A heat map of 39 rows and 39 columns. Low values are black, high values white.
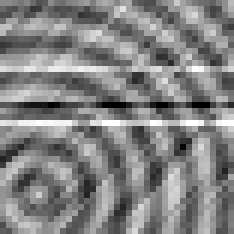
Mirror symmetry: none. Slope: none. Odd lines: rows 12, 18 and 21. Rings: centred on the bottom left. Histogram: bell-shaped.
